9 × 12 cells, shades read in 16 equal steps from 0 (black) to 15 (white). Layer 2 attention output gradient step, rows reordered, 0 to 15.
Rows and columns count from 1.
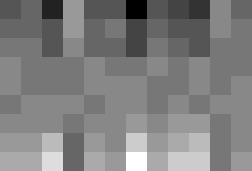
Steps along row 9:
same up down up down up down up same down up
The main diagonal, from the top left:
5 6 5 7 8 8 9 9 12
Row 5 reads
8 7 7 7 8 8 8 7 7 8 7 8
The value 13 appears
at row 9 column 3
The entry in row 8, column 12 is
8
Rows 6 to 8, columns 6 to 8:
8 8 7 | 8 9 8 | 8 12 9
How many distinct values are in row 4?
2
